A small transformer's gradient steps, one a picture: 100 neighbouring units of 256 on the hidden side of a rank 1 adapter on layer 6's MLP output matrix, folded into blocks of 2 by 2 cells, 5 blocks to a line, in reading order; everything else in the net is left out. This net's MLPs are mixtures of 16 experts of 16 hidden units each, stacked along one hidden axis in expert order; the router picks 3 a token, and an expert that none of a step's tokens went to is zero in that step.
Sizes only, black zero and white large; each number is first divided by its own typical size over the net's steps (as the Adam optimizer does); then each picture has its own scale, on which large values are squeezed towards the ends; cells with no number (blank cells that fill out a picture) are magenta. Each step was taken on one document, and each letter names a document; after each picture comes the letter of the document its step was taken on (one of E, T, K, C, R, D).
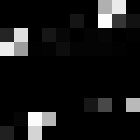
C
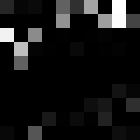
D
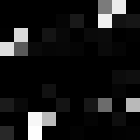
C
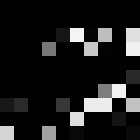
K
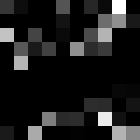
D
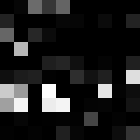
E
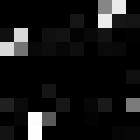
C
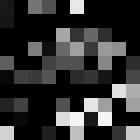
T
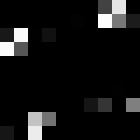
C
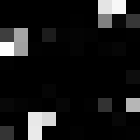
C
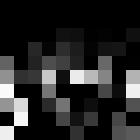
E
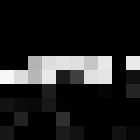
E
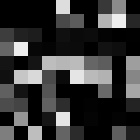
E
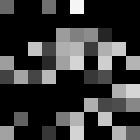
T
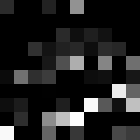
T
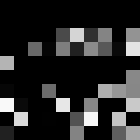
K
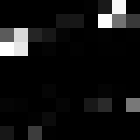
C
